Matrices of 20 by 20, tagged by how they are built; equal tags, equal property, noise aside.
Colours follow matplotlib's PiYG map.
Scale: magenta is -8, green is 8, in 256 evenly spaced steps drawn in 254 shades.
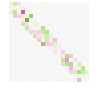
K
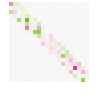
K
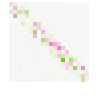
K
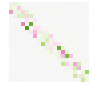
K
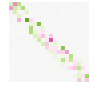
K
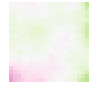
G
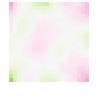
G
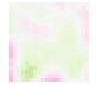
G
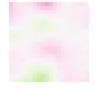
G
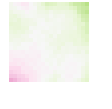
G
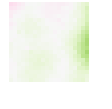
G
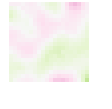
G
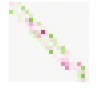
K
